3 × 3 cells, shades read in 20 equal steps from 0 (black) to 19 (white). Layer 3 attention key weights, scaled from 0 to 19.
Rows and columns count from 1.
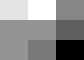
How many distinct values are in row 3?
3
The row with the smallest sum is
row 3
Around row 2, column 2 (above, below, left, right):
19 9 11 7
